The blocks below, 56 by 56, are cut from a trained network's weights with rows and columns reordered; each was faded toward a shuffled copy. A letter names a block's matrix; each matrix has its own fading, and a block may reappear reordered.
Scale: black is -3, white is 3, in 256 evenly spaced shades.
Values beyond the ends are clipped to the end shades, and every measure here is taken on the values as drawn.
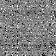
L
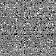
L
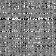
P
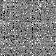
L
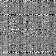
P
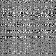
P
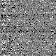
L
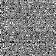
L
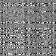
P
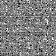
L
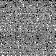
L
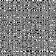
P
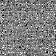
L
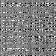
P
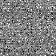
L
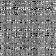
P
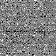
L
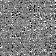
L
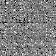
L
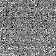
L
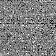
L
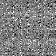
L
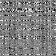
P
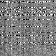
P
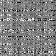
P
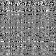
P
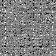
L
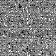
L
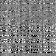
P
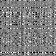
P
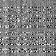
P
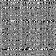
P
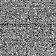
L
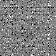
L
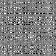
P
